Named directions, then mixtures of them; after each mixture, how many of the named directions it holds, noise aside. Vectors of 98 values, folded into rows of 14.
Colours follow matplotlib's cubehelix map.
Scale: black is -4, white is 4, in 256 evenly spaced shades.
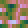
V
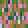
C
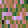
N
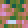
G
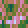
two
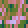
two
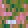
three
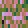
one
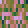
one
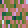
one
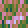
two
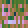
three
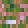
three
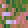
two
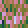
two
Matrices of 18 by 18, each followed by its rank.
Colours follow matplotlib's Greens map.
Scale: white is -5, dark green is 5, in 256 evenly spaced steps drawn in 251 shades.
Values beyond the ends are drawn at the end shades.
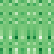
one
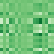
one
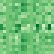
three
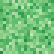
full rank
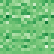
three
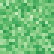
full rank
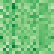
three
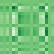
one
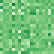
three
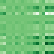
one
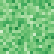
full rank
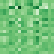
three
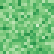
full rank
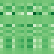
one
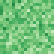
full rank
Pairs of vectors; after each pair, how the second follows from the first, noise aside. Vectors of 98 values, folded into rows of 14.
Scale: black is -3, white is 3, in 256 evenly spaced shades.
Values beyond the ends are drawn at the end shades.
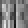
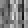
wrapped around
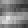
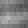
shrunk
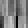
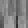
shrunk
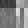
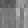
shrunk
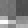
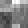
wrapped around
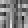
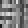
wrapped around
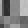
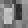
wrapped around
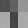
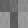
shrunk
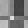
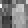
wrapped around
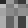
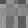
shrunk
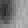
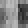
wrapped around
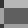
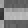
wrapped around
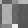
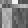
wrapped around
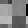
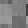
shrunk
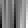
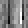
wrapped around
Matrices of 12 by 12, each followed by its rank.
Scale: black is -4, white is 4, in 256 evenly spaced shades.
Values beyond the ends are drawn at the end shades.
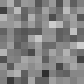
full rank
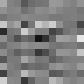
two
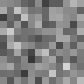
full rank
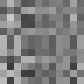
two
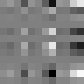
one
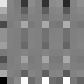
one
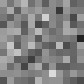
full rank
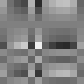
one
